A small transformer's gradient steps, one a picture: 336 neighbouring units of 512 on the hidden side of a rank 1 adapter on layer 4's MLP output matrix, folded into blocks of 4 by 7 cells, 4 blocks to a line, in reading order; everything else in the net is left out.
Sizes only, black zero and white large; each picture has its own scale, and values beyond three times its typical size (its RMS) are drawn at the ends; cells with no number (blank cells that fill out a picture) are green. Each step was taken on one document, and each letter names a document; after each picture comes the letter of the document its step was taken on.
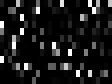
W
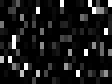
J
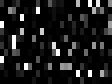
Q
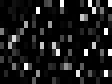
J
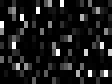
J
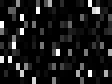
J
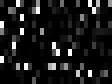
W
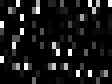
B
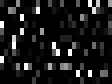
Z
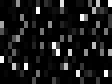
J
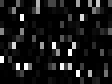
Z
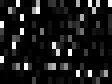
B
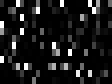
W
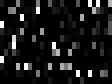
Z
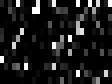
B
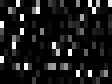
B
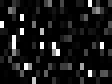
J
